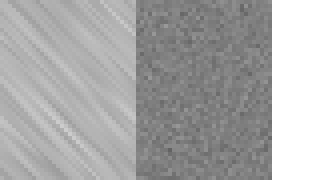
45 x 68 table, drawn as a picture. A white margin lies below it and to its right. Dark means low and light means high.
It is made of 1 by 2 panels. Panel 1,1: high, slanting down to the right, faint in contrast. Panel 1,2: middling, fine-grained, faint in contrast.
